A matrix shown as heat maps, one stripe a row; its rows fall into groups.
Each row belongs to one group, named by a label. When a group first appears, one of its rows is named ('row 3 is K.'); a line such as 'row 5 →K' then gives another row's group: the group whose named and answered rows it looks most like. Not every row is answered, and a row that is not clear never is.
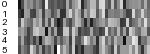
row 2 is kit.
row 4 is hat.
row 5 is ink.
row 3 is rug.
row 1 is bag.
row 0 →bag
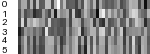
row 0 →hat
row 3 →bag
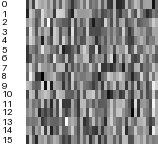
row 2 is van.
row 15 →hat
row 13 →ink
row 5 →kit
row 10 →rug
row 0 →rug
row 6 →bag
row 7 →rug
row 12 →kit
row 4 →hat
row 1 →rug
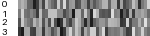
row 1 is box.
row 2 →kit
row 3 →bag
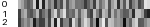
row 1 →box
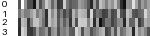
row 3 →box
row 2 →rug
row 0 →hat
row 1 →rug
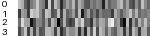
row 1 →hat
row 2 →kit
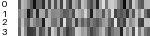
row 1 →box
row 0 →kit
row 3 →box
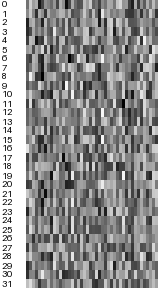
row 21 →van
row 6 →bag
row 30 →kit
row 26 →ink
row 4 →box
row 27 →rug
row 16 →van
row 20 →bag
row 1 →box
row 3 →bag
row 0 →kit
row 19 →hat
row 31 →van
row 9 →ink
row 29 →bag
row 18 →rug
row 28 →hat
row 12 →box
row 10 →hat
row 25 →hat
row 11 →rug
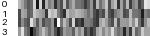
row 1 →rug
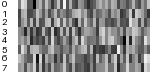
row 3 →ink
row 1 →box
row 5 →rug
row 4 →kit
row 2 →hat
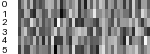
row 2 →ink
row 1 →bag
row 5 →ink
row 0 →bag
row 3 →box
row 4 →kit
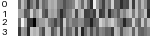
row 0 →box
